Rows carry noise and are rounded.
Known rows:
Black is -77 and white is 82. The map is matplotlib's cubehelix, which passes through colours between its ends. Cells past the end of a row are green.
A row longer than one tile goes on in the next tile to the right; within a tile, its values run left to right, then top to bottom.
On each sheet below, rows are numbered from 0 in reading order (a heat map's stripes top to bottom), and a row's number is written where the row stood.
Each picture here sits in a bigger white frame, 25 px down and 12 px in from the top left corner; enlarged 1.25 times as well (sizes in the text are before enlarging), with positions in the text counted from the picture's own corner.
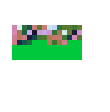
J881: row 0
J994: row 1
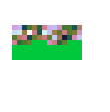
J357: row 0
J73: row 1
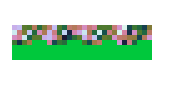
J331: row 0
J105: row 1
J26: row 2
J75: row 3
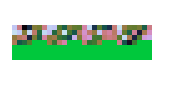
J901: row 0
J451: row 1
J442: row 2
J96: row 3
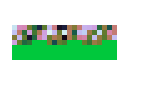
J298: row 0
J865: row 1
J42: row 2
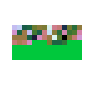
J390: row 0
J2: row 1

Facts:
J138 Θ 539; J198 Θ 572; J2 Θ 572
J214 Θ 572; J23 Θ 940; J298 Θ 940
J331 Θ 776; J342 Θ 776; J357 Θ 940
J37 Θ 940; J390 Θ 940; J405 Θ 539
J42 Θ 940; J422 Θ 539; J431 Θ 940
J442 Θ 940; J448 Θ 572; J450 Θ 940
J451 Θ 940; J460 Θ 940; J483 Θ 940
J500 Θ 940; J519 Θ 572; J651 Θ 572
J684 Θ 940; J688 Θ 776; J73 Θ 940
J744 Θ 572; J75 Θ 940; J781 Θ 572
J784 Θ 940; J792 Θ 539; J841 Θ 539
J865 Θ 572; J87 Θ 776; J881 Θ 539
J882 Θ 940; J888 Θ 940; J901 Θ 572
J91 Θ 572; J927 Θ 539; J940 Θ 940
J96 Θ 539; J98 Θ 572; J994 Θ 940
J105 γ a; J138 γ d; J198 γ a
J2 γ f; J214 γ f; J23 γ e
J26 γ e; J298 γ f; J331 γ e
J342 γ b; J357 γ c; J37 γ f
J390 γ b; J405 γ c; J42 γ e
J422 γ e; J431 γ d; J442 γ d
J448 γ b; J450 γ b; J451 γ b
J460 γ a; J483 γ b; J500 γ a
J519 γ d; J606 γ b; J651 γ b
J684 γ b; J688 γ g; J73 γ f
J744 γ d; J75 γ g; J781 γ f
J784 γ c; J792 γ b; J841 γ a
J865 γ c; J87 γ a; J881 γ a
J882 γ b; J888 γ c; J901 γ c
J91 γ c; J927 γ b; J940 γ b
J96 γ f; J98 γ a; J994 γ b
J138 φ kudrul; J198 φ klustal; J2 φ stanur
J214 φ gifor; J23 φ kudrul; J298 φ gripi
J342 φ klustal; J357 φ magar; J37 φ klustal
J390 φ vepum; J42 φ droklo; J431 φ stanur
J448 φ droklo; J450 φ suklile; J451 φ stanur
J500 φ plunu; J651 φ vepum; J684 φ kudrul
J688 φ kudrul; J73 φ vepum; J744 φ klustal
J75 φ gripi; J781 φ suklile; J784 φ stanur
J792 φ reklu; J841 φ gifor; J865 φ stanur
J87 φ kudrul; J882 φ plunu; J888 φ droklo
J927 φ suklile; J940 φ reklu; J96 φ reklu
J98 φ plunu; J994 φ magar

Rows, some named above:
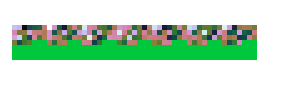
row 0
J519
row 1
J448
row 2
J37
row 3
J23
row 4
J651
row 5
J994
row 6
J927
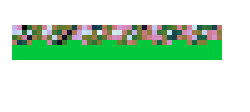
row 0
J405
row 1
J96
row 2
J888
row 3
J23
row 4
J606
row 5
J431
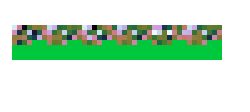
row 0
J792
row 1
J483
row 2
J342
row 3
J483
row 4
J784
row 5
J483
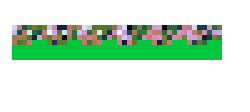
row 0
J940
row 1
J865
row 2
J994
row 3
J688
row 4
J138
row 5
J87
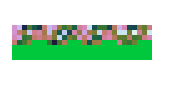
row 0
J442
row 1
J422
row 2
J431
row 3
J888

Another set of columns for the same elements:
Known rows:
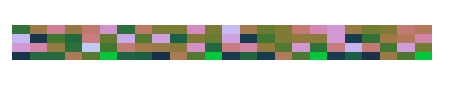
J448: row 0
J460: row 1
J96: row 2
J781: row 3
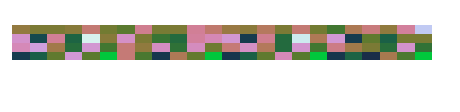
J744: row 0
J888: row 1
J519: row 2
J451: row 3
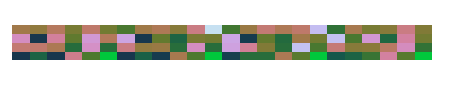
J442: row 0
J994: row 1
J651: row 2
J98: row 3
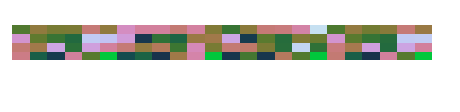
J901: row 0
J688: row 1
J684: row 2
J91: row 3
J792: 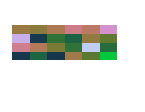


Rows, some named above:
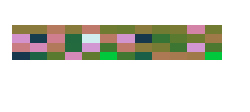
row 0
J519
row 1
J422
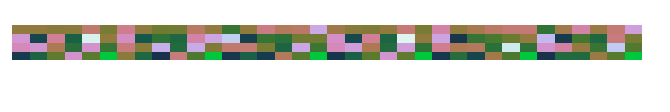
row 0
J744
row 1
J405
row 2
J606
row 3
J744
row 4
J927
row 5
J448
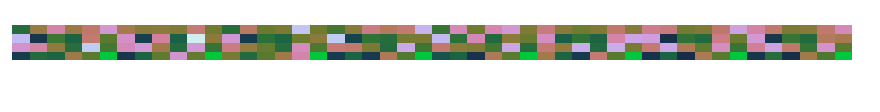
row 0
J448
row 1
J744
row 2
J42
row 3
J606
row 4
J87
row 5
J405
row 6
J2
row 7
J214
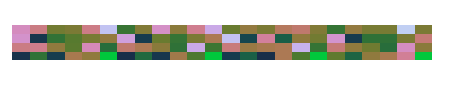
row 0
J73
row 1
J483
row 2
J881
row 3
J331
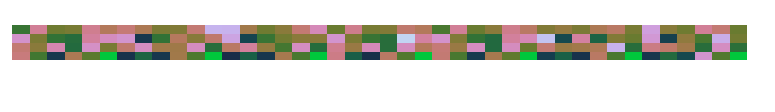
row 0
J888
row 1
J37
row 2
J96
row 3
J865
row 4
J888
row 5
J881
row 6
J138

